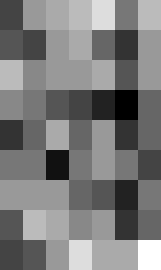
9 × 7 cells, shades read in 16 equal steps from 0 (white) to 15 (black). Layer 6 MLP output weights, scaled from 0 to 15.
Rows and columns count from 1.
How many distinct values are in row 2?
6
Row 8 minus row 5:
-2 -5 0 -2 0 0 0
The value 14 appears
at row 6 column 3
